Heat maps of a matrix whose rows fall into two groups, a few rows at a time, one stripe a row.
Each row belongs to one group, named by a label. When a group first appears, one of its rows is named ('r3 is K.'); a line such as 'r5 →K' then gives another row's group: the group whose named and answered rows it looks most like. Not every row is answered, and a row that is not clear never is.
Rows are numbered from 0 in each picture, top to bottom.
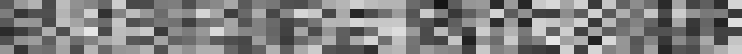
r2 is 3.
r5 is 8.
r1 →8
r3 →8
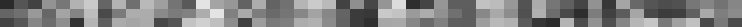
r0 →8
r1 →8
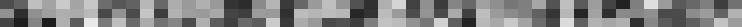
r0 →8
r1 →8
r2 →8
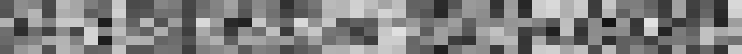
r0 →3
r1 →3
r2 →8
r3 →8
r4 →8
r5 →3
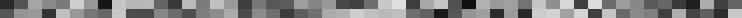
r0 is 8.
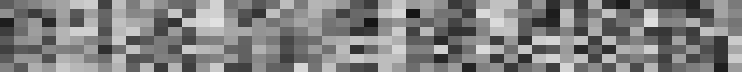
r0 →8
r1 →8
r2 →8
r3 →8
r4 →3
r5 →8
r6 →3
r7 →8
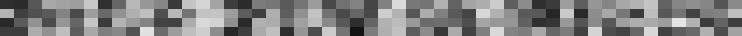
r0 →8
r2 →8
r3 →8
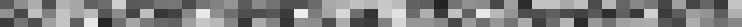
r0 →3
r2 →8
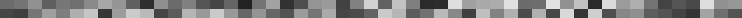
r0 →3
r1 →8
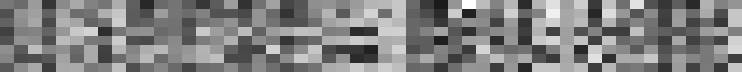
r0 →3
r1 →3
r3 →8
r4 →3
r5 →8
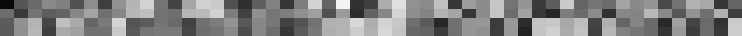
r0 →8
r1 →8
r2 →3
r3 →3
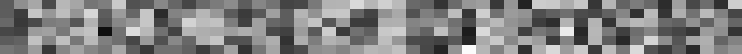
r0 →3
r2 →8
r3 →8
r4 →8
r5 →3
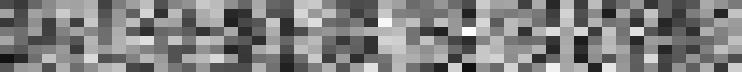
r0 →8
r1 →8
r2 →8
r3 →3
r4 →8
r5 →8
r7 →3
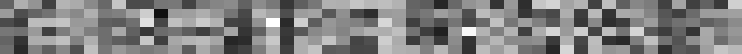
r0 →3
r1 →8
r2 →8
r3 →3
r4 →8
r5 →8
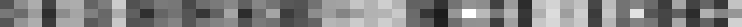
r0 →3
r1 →3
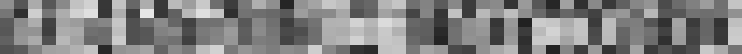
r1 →8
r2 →3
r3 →3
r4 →3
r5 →8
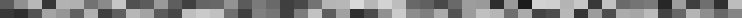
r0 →3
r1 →8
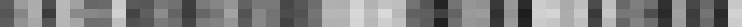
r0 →3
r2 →3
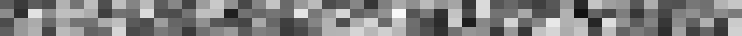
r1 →8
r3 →3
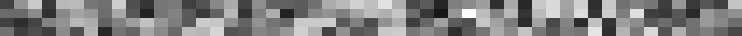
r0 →3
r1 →3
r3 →8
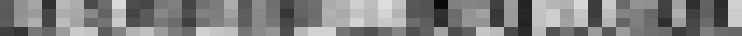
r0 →3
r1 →3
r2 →3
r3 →8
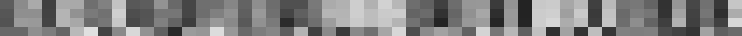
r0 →3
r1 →3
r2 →3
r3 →8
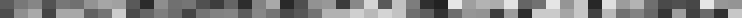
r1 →3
